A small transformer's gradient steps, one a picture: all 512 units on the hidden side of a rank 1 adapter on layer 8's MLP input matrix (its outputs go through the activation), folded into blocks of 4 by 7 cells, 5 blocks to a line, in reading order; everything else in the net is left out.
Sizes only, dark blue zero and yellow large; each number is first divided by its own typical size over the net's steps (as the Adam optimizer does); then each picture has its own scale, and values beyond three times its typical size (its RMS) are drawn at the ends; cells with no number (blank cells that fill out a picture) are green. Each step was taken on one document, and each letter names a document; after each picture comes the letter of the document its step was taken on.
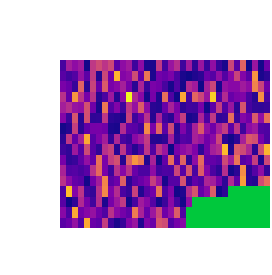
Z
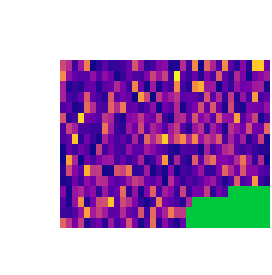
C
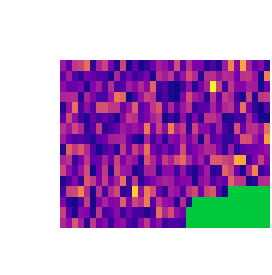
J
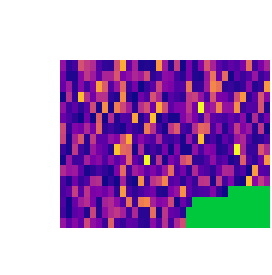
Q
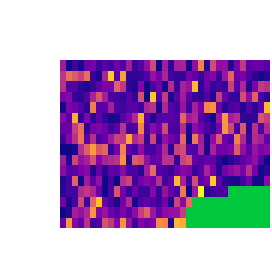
C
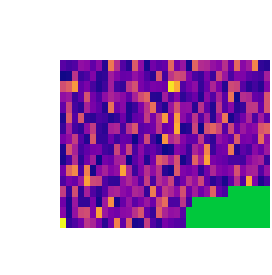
C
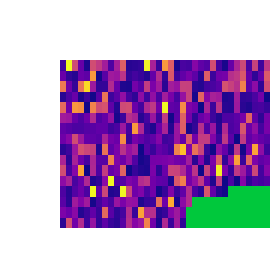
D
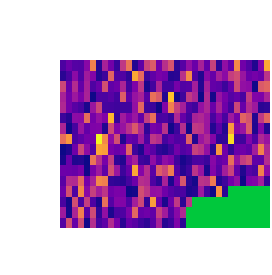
D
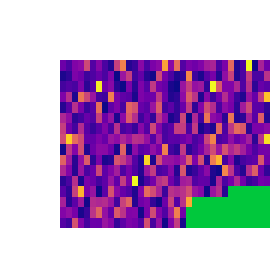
Q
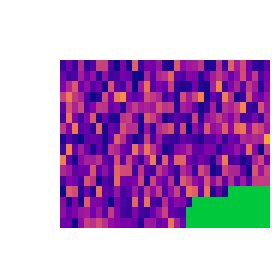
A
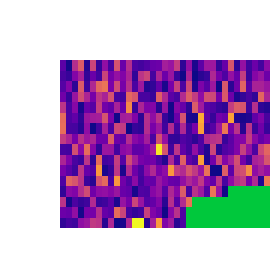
Z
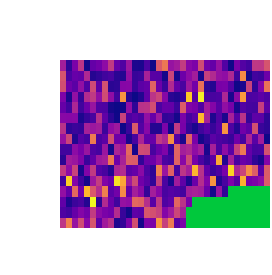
Z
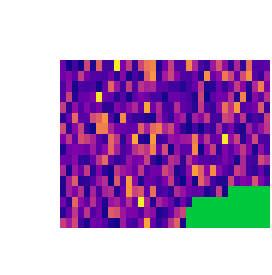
A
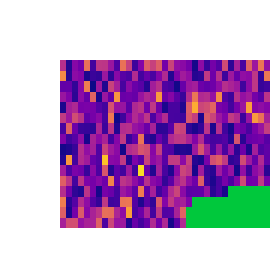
A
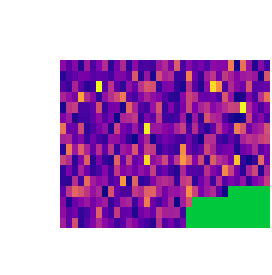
J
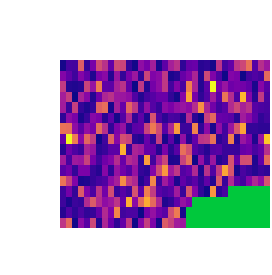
Q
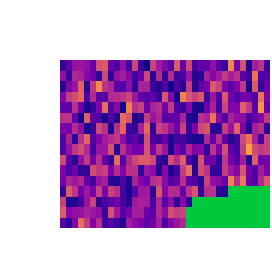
Z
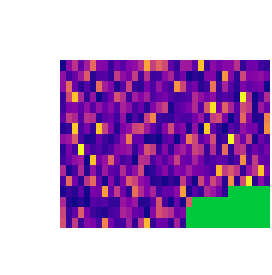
Q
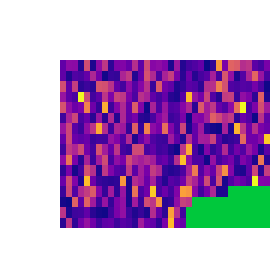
J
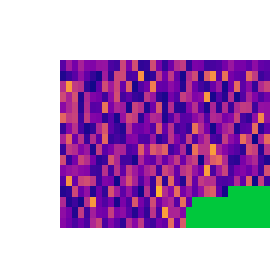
D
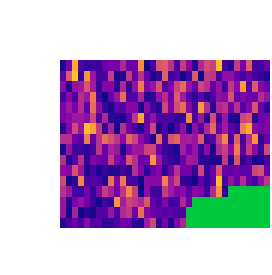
A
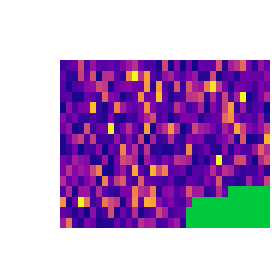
Q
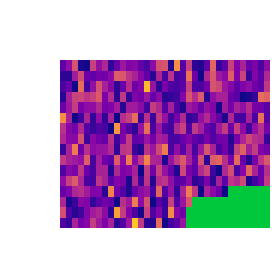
Z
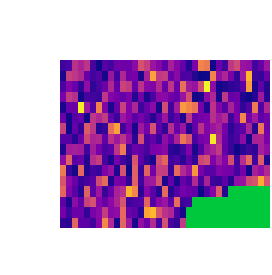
A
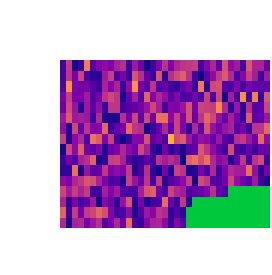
C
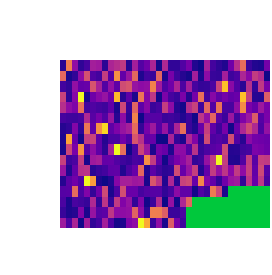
Z
